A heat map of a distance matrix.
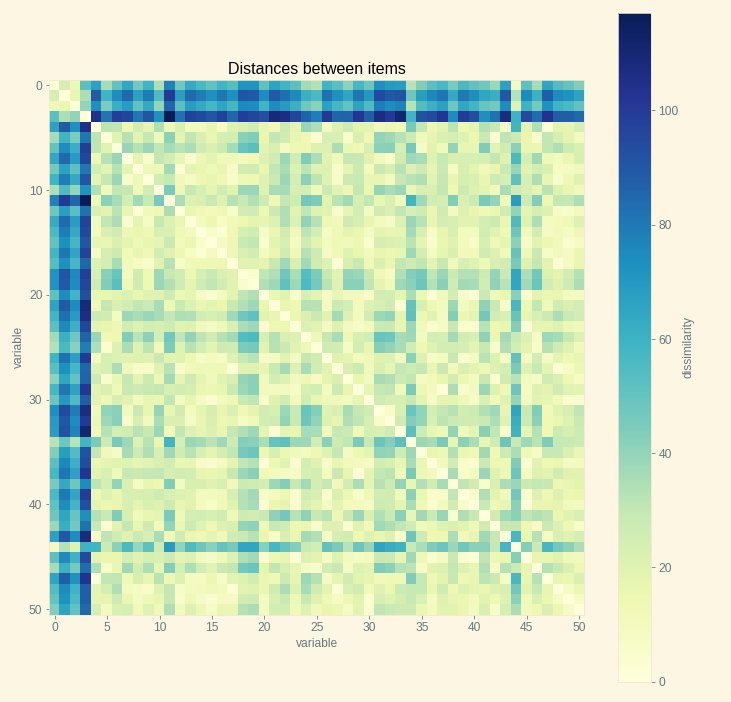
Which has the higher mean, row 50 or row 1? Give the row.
1
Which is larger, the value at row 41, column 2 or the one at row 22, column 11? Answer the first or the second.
the first
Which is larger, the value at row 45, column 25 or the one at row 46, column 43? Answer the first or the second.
the second
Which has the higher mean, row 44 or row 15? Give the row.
44
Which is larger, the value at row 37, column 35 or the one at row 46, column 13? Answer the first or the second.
the second
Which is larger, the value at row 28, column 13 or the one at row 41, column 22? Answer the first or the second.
the second
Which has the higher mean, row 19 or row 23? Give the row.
19
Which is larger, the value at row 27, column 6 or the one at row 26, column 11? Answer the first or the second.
the first
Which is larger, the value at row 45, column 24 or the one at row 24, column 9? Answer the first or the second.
the second
